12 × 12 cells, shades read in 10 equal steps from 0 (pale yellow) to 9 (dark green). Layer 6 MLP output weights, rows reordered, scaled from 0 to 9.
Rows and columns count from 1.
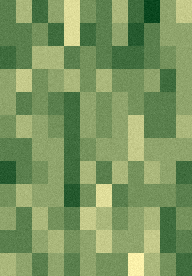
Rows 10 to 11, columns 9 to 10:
4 3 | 4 2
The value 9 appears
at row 1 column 10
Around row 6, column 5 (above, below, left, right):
7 7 5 4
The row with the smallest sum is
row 4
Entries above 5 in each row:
5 7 7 1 5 3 3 5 3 3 4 3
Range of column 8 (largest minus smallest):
4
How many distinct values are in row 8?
6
